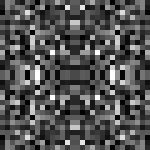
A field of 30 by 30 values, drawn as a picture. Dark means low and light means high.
Mirror symmetry: left to right and top to bottom. Stripes: none. Grain: fine. Seam: none. Average level on the scale: 30%. Slope: none. Odd rows or columns: none.
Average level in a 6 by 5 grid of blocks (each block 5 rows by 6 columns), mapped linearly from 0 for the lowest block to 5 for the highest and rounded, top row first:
2 0 4 0 2 / 2 5 0 5 2 / 2 4 2 4 2 / 2 4 2 4 2 / 2 5 0 5 2 / 2 0 4 0 2
